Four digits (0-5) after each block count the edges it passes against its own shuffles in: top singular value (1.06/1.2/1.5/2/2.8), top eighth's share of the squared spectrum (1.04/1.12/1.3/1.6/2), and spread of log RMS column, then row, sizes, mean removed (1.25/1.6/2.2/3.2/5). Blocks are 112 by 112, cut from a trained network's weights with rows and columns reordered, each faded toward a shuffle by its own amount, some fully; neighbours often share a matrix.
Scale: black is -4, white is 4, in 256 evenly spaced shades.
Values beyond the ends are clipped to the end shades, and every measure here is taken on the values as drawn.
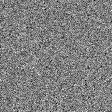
2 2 0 0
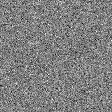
1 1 0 0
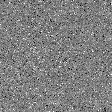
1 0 0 0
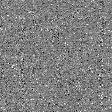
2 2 2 0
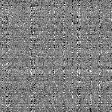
4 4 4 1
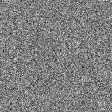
3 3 1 0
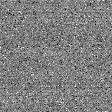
2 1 1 0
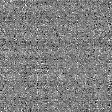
3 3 3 0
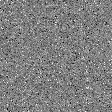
0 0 0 0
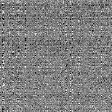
4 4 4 0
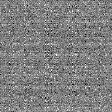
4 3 3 0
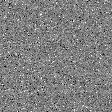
0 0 0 0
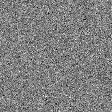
2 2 0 0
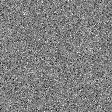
0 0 0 0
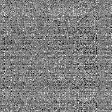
4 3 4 0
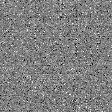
2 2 2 0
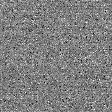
2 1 1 0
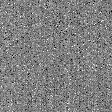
2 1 0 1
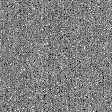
2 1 0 0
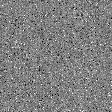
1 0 0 0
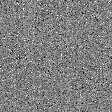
0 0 0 0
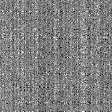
4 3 0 3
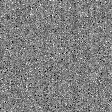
2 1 0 0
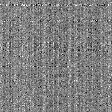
4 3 1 3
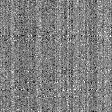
4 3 1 3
